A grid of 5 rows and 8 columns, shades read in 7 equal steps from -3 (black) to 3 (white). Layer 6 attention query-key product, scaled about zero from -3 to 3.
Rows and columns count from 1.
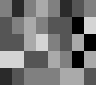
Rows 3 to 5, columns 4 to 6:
2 0 -1 / -1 1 0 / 0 0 1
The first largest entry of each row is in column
4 8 4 1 6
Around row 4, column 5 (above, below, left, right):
0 0 -1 0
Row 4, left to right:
2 2 -1 -1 1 0 -3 1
